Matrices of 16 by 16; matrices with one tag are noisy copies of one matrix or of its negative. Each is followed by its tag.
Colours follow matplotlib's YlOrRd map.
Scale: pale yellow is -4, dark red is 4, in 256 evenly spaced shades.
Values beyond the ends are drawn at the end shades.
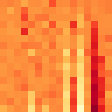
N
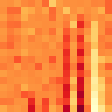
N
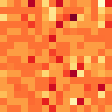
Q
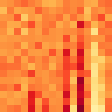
N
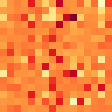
Q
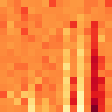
N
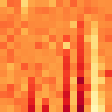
N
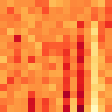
N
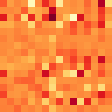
Q
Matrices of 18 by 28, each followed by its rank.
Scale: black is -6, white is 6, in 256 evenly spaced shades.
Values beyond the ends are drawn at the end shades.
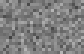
full rank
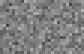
full rank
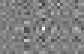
three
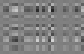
one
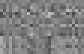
three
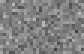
full rank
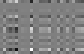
one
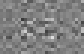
three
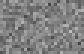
full rank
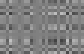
one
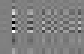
one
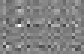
three
